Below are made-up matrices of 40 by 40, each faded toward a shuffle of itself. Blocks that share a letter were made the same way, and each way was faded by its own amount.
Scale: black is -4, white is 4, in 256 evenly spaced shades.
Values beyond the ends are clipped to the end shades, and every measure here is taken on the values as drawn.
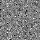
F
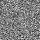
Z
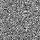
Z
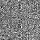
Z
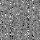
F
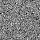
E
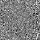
F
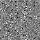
F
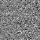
F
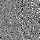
F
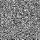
Z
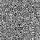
Z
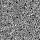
E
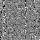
F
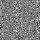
F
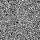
E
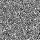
E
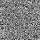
Z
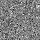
E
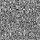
Z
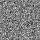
E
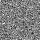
E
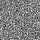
Z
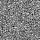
E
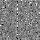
F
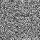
Z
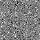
F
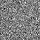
Z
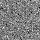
E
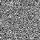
Z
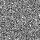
E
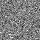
E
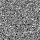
E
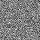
Z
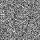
Z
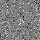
F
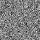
Z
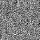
Z
